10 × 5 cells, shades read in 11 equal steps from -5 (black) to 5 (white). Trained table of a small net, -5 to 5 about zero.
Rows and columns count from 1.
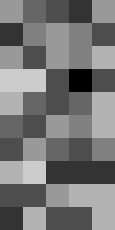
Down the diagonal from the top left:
1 0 1 -5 2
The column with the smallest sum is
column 4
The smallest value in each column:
-3 -2 -3 -5 -3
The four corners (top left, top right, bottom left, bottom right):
1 1 -3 2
